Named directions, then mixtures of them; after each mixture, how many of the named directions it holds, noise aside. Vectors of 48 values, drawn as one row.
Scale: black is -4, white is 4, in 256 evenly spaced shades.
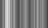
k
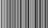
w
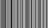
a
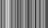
three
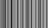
one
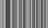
two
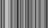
three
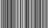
three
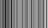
three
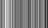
three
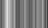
one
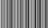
two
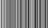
one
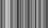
three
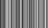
three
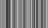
two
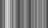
one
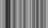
two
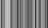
three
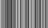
three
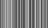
three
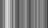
one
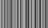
two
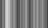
one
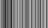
two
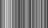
two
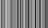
three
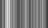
one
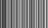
two
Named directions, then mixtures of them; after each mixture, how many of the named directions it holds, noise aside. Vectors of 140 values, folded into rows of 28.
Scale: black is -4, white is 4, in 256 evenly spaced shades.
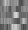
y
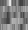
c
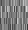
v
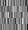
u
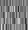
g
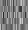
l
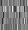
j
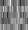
three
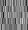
three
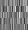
two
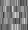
three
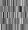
one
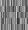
three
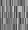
three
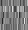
one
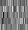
three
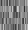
three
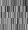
one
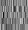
two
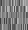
one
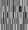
two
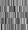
two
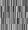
two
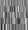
one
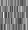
two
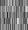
three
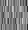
two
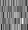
three
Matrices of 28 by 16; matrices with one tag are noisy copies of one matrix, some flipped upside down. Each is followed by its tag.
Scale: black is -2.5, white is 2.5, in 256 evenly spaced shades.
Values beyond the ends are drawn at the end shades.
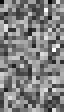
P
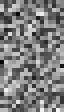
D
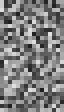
D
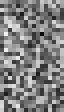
D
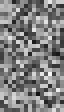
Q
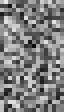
D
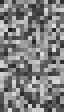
P
